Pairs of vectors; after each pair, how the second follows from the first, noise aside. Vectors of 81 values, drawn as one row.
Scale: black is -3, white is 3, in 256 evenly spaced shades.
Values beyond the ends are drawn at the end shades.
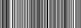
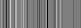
partly zeroed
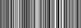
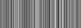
shrunk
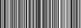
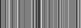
partly zeroed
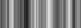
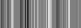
partly zeroed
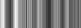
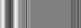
partly zeroed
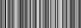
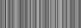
shrunk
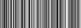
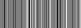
partly zeroed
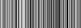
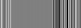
partly zeroed
